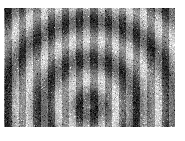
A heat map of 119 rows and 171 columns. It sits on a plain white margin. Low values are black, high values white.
Overall the values sit about 50% of the way up the scale. Rings spread out from the bottom middle. There is no overall slope. Stripes running up and down repeat 12 times from left to right.
